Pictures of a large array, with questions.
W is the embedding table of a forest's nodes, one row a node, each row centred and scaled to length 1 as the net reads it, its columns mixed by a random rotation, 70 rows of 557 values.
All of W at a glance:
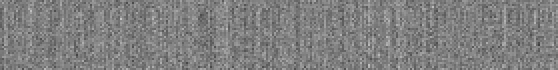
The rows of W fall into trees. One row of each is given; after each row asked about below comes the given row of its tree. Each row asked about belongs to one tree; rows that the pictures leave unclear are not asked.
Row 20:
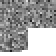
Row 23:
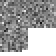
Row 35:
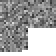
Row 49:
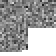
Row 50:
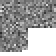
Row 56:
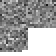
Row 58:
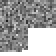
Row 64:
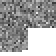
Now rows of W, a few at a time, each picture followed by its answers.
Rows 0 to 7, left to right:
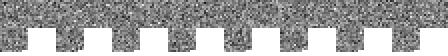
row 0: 64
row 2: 64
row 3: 20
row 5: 50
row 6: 49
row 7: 64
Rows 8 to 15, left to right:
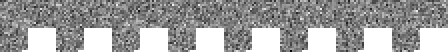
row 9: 56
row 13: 20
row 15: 23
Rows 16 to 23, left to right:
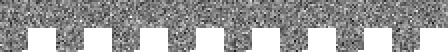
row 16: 20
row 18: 23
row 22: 20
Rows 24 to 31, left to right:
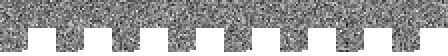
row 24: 50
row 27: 58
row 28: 49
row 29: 56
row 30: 20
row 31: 23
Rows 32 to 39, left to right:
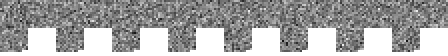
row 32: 58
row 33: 35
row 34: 56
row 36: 23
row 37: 20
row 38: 56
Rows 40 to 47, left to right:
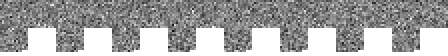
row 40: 23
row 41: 49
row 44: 23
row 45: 23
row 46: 20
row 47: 35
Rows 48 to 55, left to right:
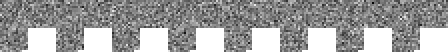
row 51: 23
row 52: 64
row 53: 49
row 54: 20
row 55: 49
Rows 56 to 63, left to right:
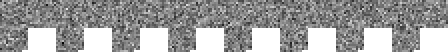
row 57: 20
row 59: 35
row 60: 35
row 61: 20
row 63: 58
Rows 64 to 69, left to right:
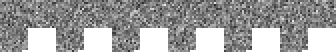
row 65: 23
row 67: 23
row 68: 58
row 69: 58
